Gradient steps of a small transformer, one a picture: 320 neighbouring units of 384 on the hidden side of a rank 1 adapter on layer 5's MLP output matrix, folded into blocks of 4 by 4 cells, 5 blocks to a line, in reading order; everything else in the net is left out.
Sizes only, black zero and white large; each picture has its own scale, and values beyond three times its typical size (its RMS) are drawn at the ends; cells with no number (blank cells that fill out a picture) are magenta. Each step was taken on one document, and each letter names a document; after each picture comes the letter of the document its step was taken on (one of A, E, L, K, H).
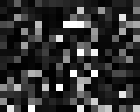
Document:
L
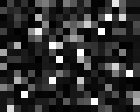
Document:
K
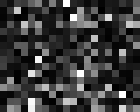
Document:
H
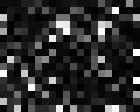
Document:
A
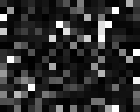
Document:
A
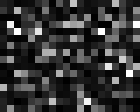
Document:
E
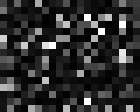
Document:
H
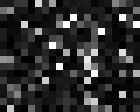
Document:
H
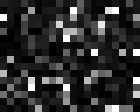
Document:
A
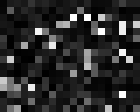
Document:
L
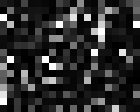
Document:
A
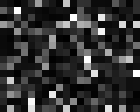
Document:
H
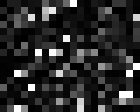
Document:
E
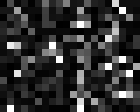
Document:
E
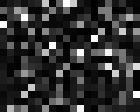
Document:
E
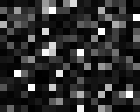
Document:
E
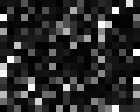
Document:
A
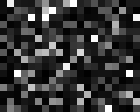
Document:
E
